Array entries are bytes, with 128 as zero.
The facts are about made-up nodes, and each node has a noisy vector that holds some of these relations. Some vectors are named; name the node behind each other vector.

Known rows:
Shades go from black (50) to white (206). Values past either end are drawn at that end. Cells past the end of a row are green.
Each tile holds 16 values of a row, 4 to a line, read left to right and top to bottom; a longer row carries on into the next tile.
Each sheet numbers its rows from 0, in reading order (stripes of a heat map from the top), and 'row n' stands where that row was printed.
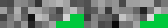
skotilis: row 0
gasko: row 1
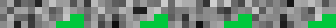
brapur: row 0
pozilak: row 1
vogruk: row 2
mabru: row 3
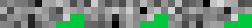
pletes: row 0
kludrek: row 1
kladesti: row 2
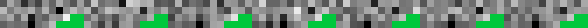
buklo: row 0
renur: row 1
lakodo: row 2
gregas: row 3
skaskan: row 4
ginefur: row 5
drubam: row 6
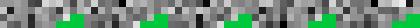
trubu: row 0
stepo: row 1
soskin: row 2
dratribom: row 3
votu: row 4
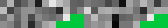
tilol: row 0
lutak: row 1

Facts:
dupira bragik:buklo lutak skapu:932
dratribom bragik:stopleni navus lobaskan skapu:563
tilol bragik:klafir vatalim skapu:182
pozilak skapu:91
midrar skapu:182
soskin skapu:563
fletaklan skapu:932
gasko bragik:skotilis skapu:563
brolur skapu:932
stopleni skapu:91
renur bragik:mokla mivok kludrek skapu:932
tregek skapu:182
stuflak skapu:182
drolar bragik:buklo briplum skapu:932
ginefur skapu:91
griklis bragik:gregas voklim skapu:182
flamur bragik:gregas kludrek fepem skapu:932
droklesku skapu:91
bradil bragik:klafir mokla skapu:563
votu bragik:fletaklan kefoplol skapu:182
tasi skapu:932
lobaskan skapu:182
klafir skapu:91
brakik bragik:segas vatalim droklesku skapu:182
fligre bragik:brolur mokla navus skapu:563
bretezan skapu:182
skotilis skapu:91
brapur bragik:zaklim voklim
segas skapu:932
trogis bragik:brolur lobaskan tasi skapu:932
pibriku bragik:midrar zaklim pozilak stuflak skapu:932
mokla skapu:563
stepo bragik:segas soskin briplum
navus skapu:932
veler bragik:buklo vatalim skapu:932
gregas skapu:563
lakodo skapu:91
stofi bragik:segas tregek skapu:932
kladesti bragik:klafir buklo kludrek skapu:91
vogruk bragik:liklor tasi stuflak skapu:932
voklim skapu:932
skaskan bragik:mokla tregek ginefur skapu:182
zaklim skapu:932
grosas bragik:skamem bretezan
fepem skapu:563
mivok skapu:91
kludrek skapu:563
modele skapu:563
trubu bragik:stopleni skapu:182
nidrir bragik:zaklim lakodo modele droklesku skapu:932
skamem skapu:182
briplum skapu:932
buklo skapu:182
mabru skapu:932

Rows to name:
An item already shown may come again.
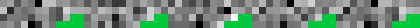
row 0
grosas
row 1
zaklim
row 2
vatalim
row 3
stofi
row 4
grosas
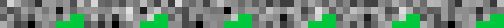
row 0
fligre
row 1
gregas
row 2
bradil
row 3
zaklim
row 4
zaklim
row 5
trogis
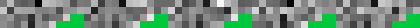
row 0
drolar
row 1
brakik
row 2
tilol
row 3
soskin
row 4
renur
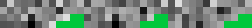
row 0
segas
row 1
brolur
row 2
pibriku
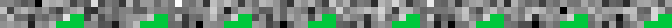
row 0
dupira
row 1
nidrir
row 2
flamur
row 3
trogis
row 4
fepem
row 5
griklis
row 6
mokla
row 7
voklim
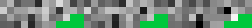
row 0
fepem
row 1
mivok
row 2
klafir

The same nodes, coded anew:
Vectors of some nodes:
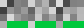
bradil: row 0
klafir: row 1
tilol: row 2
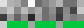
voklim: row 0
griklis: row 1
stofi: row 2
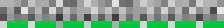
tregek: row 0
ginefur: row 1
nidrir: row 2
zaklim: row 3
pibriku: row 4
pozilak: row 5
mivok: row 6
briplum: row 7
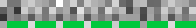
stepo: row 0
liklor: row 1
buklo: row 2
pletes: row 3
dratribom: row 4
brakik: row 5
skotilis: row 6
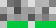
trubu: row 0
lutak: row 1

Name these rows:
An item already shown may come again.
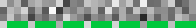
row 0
klafir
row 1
segas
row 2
bradil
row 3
soskin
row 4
kludrek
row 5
brapur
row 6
fligre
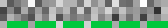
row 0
skaskan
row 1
veler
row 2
fepem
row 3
klafir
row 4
pibriku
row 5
drolar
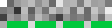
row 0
drolar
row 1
mokla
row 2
gregas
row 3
vatalim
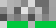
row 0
soskin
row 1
vogruk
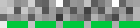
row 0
stopleni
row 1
trogis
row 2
flamur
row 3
skaskan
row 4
dupira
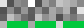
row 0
renur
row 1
kladesti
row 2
soskin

